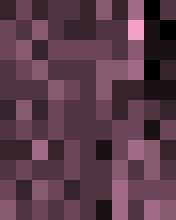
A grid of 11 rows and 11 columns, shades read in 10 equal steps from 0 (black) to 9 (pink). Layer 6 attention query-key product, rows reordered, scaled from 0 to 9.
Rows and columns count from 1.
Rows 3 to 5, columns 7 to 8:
4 3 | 5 5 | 5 2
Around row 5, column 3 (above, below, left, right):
5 2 3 5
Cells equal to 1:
8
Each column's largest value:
5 5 6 5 4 4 5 6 9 6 5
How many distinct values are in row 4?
6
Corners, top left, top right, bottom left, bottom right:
2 3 5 5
